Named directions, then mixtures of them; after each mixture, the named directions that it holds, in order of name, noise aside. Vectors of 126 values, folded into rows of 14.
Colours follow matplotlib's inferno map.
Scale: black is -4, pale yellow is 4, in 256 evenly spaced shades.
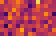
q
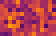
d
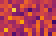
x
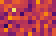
q, x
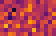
q, x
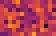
d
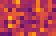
d, q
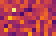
q, x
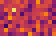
q, x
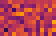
x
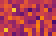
x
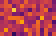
x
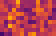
d, q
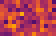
d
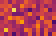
x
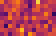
q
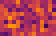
d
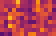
d, q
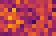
d, x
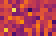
x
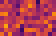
q, x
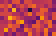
d, x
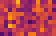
d, q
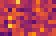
d, q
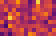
d, q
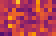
d, q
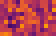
d
